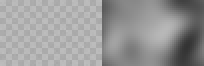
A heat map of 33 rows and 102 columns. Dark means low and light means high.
It is made of 1 by 2 panels. Panel 1,1: high, checkered, faint in contrast. Panel 1,2: middling, smooth, strong in contrast.
